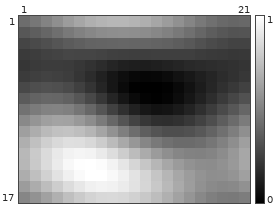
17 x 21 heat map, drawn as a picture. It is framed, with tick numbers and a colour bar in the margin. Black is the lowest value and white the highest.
Ninth with the lowest average: centre. Lone odd cells: none. Ninth with the highest average: bottom left.
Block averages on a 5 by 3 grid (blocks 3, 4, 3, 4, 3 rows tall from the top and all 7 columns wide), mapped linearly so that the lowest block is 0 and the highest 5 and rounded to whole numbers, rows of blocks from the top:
232 | 100 | 201 | 543 | 553
